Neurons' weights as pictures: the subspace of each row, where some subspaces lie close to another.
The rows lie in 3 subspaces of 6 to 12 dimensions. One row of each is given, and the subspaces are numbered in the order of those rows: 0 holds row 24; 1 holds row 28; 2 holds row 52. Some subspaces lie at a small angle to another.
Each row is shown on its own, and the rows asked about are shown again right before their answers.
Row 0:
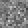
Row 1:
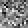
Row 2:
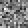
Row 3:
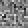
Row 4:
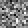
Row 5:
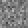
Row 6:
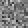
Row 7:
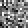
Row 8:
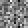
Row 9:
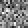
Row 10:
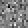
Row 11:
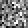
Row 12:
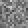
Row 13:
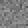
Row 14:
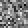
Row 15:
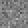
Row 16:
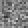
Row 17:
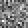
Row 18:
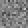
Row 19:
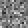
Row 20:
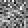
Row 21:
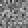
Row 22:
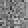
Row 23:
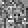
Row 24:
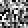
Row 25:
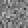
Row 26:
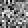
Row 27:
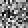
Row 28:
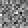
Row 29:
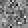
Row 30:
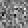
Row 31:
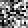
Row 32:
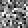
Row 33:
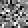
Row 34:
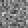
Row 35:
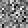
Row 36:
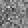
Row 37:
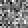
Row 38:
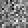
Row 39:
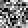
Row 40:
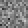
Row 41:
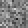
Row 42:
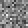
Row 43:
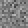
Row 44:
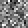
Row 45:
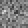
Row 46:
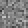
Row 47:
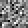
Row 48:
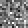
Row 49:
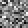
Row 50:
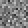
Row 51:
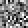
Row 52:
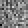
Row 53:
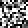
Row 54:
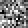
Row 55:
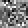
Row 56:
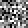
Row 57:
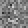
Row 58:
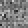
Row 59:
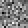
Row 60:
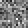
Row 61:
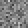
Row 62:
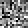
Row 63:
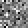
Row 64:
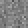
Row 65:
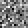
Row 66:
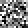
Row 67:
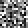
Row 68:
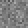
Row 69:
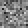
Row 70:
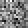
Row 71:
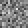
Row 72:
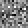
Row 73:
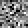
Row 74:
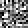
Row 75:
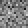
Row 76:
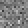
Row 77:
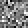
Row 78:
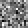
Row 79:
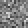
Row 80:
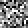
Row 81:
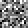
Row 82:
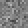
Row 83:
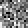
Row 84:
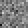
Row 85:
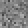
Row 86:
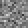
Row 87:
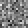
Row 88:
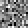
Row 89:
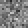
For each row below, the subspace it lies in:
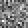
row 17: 0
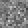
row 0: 2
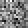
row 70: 2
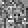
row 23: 2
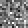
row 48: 2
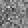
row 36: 1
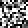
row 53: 2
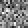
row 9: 1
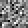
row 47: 1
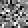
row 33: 1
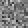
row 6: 0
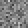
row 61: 2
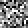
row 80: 2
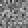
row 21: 0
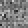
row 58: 0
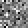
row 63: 2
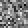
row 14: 1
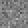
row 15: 2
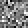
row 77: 0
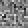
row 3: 0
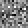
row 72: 0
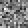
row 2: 2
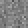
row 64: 2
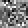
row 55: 2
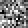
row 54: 2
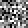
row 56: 2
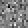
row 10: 1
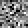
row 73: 2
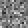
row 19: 0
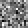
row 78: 1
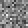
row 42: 1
